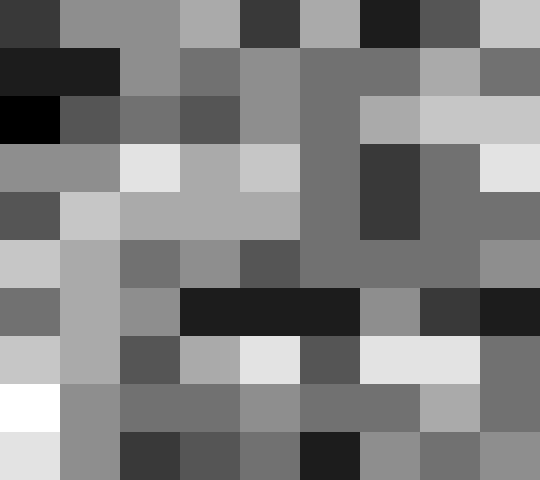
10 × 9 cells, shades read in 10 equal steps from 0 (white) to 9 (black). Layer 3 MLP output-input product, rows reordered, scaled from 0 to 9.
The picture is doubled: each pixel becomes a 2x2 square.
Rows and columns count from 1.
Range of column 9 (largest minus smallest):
7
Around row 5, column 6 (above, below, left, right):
5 5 3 7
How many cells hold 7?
6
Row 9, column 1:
0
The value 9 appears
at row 3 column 1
